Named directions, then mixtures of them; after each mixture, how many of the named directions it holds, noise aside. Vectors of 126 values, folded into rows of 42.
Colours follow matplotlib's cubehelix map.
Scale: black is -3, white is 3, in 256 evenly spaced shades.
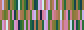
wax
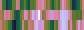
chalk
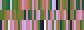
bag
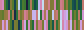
two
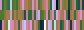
one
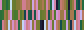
one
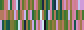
two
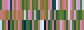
one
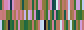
one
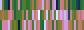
three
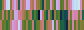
three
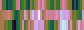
one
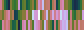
three
